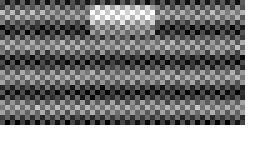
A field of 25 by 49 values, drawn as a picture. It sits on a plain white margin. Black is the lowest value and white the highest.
The ninth with the highest average is the top middle. An odd patch, higher than its surroundings, sits in the top middle. The histogram is bell-shaped. Stripes running across repeat 4 times from top to bottom. On average the colour sits 40% of the way up the scale.
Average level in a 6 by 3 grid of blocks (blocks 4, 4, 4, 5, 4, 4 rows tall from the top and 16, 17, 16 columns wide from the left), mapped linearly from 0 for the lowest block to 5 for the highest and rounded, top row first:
2 5 2 | 0 3 0 | 2 2 2 | 2 2 2 | 0 0 0 | 2 2 2
